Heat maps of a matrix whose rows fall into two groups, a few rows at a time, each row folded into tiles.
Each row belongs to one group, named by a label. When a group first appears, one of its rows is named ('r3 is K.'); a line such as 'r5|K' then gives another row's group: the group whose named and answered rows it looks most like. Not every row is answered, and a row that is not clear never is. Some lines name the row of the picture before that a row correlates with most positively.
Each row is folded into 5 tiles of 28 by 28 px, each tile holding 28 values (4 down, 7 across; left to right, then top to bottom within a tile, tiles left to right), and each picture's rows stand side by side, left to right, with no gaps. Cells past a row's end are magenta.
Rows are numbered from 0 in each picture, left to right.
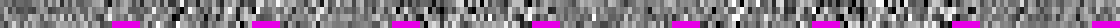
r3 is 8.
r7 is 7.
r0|8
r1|7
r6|8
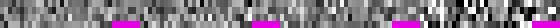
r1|8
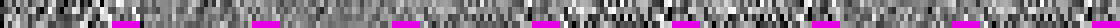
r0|7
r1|7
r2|7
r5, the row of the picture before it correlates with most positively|2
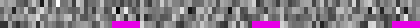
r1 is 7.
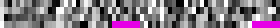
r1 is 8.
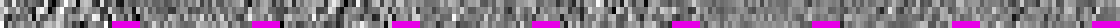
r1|8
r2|7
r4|8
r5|8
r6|7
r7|7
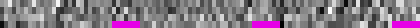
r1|8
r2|7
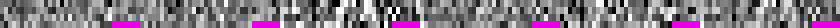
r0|8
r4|8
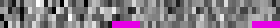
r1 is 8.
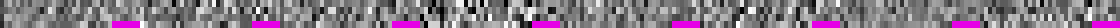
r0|7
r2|7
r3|8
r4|8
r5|7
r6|8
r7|8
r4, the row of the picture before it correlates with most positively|0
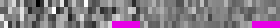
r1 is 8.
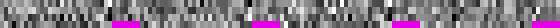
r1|8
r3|7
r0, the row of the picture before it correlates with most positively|1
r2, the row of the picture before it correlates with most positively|1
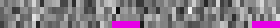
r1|7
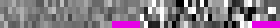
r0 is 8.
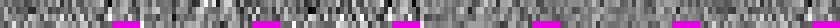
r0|8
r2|8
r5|8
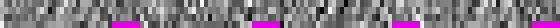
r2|7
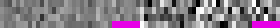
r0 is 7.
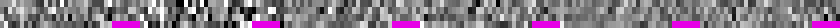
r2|7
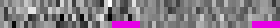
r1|8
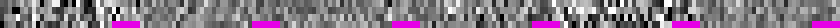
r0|7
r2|8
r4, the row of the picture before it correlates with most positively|0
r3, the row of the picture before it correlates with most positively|0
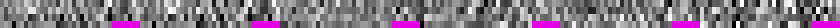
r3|7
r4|8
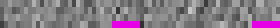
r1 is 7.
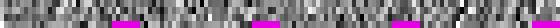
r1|8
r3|7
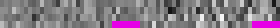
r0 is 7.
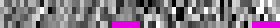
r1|7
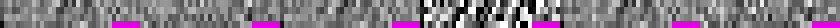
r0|7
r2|7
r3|7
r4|7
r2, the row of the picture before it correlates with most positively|1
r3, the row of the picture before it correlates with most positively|1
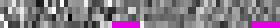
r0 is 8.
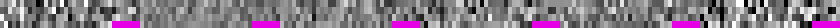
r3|8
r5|8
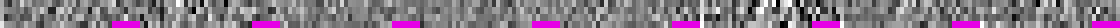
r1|8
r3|7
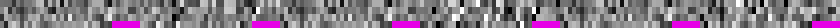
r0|8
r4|8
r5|8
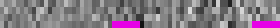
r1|7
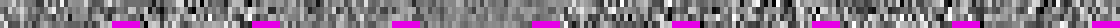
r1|8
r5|7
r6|8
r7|7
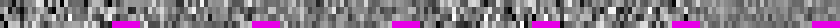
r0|8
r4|7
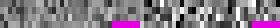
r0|8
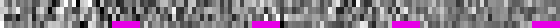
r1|7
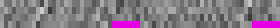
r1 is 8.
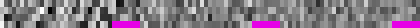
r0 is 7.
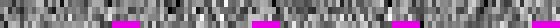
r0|8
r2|8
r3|7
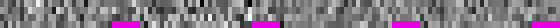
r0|8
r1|8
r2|7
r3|8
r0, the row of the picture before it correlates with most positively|0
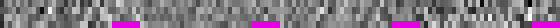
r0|7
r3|8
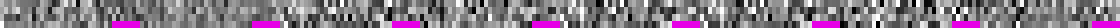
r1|8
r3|8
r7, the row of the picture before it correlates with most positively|1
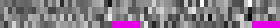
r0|8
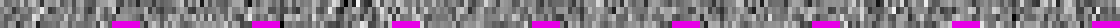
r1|8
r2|7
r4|8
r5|8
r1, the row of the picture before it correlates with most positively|0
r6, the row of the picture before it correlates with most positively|1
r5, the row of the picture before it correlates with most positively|0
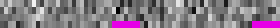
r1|8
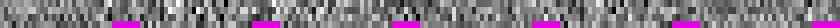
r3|7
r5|8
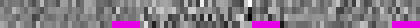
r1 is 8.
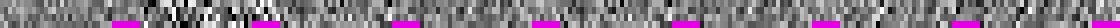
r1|7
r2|8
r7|7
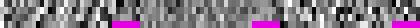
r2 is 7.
